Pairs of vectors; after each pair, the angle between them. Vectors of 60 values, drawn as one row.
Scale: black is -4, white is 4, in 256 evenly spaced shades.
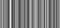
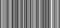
orthogonal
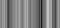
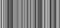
partly aligned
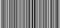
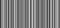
nearly opposite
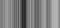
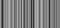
orthogonal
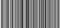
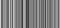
nearly parallel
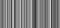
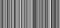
nearly parallel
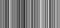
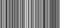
orthogonal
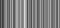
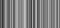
nearly parallel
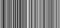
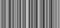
partly aligned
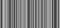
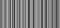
partly aligned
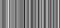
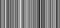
orthogonal
